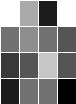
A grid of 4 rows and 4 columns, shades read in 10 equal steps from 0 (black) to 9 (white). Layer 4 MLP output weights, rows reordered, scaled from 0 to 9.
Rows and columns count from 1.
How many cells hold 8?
0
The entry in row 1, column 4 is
9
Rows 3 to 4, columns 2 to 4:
3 7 3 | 4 4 0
